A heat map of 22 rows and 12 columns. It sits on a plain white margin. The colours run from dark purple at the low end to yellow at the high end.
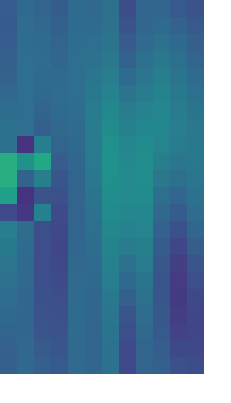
Calmest part: top left. Odd patch: rougher, in the middle left. Roughest part: middle left.
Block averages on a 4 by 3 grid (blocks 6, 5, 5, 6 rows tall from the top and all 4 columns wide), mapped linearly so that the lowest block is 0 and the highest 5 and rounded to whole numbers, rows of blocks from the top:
233
455
142
120
